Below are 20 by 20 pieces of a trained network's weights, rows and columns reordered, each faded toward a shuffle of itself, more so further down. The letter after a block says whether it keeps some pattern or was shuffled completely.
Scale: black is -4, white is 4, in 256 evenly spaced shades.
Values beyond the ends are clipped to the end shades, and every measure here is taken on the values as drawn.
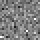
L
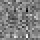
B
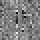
B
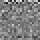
B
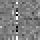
B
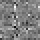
B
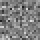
B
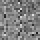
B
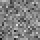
L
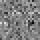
B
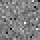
L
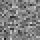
B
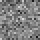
L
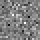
L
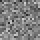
L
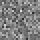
L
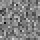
L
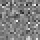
B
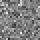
L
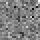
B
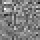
B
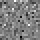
L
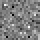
L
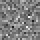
L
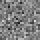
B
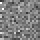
B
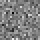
L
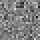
B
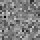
L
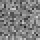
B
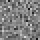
L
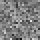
B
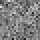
L
